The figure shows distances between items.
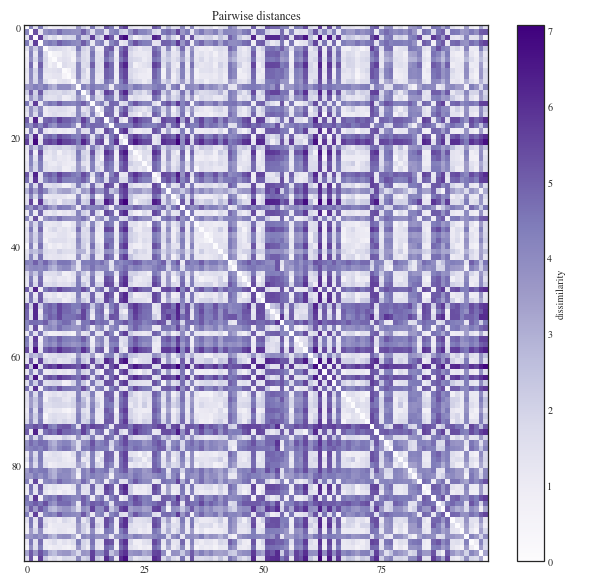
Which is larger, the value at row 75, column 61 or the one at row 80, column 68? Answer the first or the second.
the first
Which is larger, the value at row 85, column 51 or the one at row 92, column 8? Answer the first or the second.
the first
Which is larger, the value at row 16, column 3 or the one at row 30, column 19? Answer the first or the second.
the first
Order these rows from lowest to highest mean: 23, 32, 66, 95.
95, 23, 32, 66
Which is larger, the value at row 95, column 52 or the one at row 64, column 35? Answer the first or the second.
the first
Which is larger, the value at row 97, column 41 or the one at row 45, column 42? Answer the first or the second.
the first
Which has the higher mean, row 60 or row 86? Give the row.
86
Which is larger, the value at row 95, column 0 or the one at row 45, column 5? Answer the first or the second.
the second
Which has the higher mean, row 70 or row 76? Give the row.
76
